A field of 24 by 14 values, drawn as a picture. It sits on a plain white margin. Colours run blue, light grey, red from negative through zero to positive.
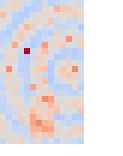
No single row or column stands out from its neighbours. An odd patch, higher than its surroundings, sits in the bottom middle. The values are skewed, with a long tail toward high values. Concentric rings centre on the middle right. There is no overall slope.
